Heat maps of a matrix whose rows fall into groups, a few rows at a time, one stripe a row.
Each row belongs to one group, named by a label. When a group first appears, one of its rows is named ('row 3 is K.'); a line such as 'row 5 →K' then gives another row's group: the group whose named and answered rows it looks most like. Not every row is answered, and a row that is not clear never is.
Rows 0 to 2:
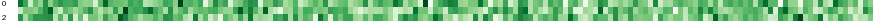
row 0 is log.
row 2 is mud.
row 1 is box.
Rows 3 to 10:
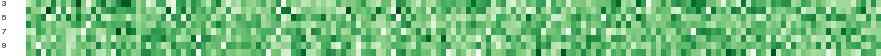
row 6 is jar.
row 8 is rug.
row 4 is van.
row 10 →rug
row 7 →mud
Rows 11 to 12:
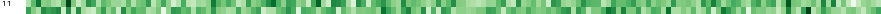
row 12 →mud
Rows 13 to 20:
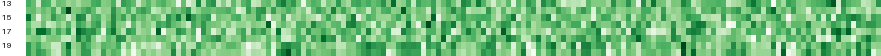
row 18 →rug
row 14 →log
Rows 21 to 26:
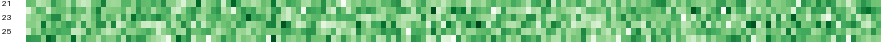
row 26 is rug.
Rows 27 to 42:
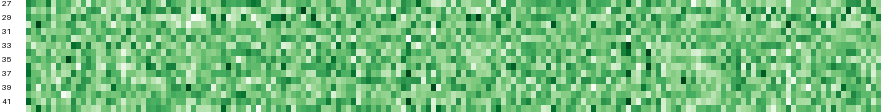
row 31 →jar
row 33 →jar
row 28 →rug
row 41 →jar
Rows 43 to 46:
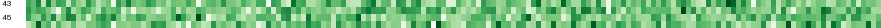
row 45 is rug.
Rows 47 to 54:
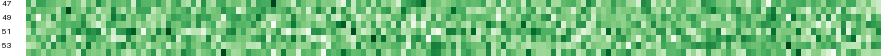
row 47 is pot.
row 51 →box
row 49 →log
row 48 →log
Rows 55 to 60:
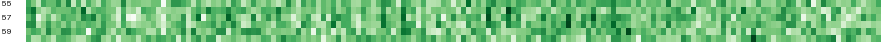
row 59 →jar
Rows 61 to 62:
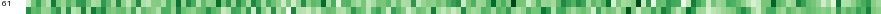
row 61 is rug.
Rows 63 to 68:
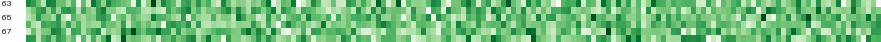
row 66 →mud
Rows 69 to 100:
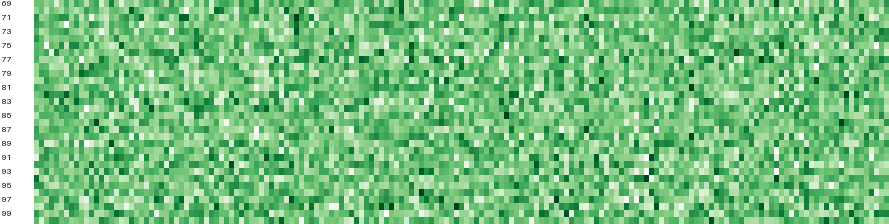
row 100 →pot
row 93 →pot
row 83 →rug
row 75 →log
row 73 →mud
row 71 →mud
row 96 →pot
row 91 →pot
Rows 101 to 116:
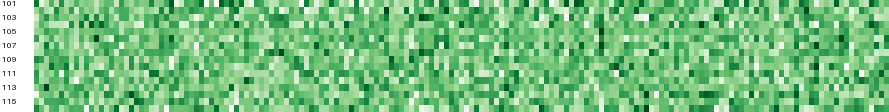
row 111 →rug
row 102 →van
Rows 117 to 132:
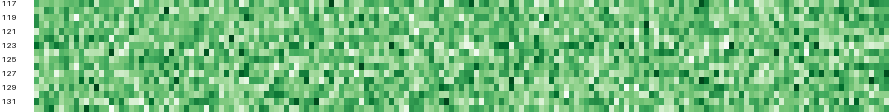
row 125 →box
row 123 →mud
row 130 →pot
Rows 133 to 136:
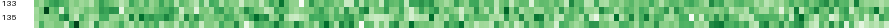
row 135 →box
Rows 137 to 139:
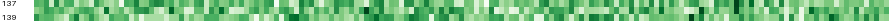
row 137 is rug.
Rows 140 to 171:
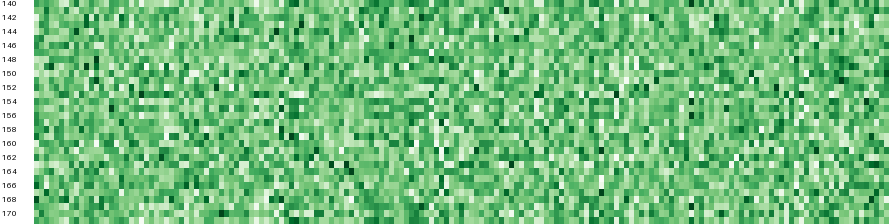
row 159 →van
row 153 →box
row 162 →mud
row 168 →van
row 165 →log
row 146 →mud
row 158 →rug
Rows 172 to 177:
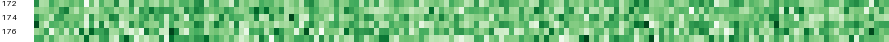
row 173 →box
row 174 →van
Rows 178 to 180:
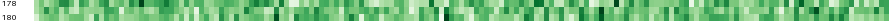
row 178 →box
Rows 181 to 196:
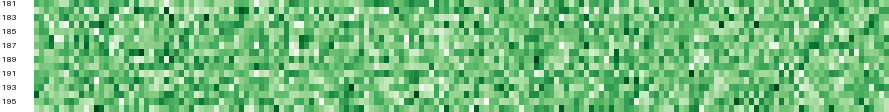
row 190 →box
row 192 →jar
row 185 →jar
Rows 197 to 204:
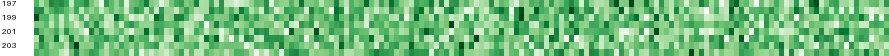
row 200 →rug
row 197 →mud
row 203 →log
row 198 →mud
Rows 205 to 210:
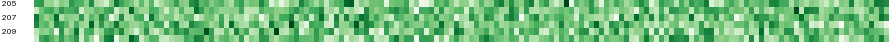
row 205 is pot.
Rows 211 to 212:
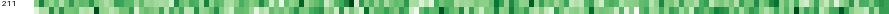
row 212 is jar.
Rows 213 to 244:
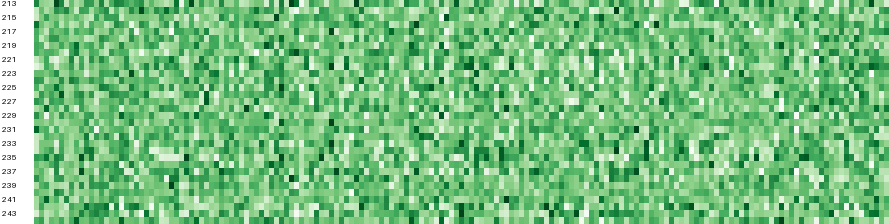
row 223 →pot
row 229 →log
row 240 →van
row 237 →jar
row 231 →jar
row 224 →log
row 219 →log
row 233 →rug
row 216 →jar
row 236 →pot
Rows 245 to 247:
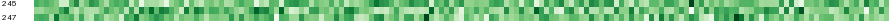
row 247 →rug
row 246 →box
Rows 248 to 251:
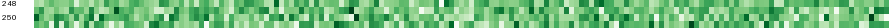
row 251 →rug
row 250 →van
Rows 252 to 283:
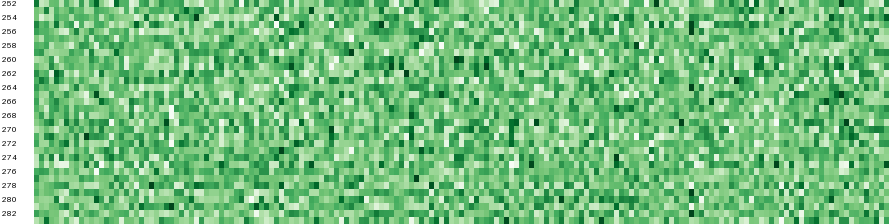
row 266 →pot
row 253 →rug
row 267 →mud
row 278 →box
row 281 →box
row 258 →jar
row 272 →mud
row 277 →jar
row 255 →rug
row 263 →rug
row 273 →pot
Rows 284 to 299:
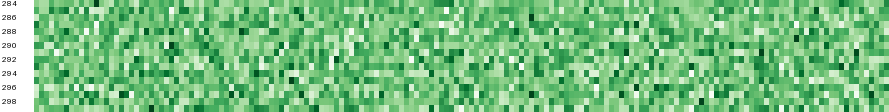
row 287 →jar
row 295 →van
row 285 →mud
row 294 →box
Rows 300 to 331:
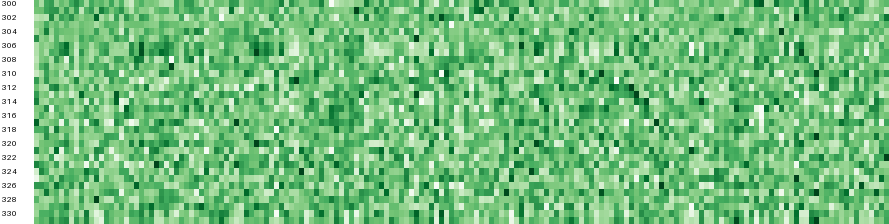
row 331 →mud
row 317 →jar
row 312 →mud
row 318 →rug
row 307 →box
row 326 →rug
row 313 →jar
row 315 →rug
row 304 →rug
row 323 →jar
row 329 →box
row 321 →rug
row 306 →box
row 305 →jar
